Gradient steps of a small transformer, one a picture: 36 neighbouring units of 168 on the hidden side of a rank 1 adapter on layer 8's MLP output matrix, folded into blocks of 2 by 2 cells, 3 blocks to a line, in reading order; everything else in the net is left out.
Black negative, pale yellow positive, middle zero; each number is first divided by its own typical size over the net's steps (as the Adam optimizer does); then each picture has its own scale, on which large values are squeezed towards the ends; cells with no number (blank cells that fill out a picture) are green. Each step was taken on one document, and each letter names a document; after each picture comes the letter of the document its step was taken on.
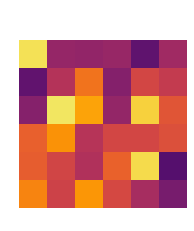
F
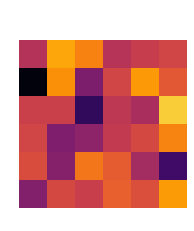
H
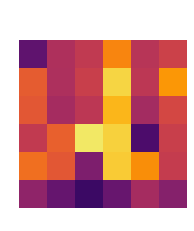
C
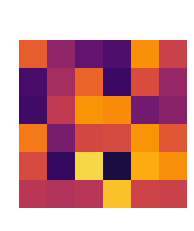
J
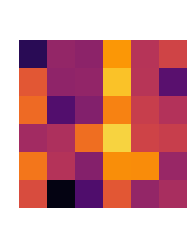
C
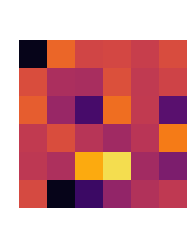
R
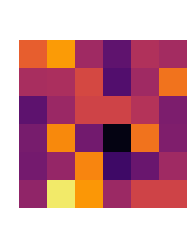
C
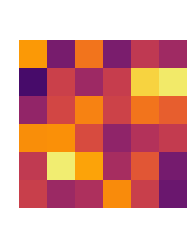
J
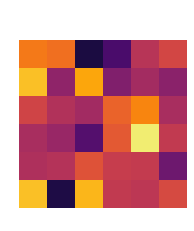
C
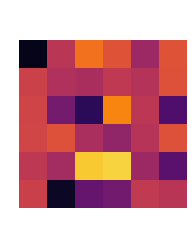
R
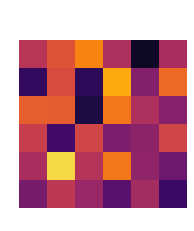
J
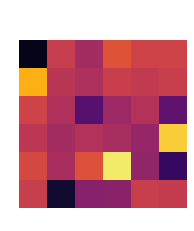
R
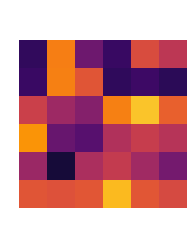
J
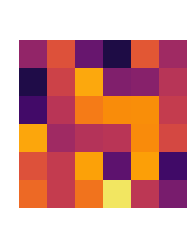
J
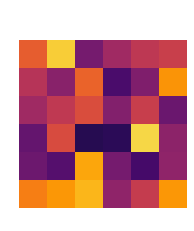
C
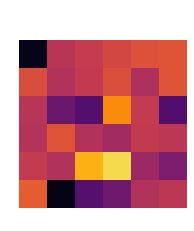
R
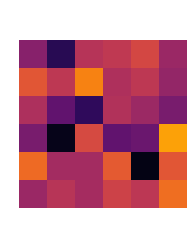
F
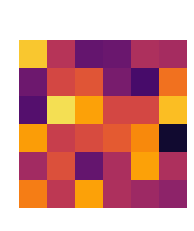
F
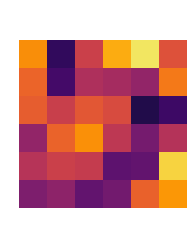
J
